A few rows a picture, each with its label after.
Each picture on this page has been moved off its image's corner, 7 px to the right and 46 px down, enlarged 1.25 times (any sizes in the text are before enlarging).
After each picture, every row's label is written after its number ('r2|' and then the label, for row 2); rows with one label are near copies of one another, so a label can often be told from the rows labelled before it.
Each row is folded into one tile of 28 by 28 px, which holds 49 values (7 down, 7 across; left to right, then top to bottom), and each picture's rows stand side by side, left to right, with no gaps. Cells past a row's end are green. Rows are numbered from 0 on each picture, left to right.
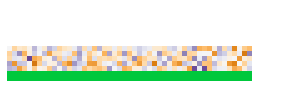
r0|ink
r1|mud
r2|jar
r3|ink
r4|ink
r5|mud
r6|jar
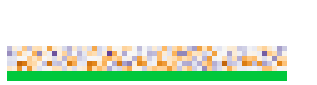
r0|jar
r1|ink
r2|jar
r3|ink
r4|jar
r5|mud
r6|ink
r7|ink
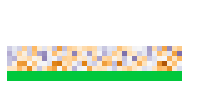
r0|jar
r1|jar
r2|ink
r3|ink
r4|jar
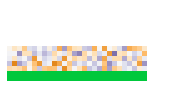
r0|ink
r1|jar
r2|mud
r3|mud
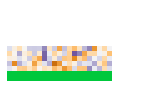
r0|ink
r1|jar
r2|mud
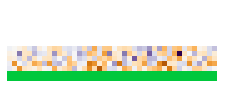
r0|ink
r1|ink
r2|jar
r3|ink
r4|jar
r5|ink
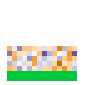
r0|mud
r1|jar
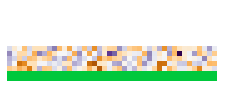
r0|jar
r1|mud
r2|jar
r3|mud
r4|jar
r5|ink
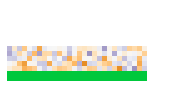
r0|jar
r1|ink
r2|ink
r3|mud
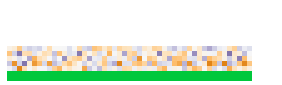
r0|ink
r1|ink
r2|mud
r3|ink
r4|ink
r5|ink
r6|ink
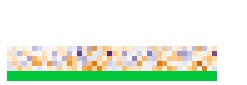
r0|ink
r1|ink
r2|jar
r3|ink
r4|jar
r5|jar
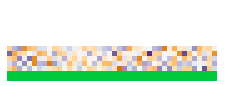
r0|mud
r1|ink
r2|ink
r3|mud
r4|mud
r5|mud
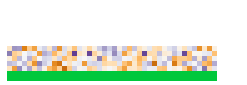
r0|mud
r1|jar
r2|ink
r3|jar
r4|ink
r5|mud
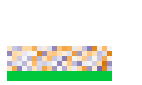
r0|mud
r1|mud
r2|mud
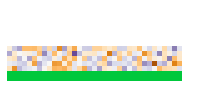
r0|mud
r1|jar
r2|mud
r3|mud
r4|ink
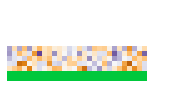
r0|jar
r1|ink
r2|mud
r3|jar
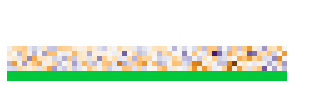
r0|ink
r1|mud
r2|ink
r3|ink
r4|ink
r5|jar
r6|jar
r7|mud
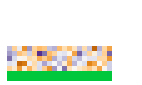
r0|jar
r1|mud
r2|jar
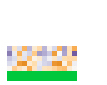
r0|jar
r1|jar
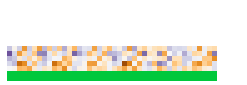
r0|jar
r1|jar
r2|jar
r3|jar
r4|ink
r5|jar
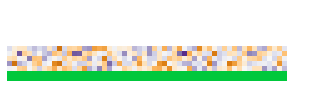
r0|ink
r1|jar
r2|mud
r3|ink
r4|jar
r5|mud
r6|jar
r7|mud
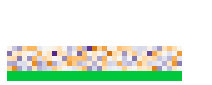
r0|mud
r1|ink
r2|mud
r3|ink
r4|mud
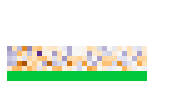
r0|jar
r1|ink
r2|ink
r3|ink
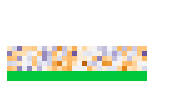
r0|mud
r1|jar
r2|ink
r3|jar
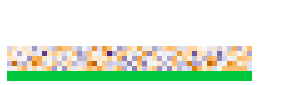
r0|ink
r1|mud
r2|jar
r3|mud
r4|mud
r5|ink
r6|jar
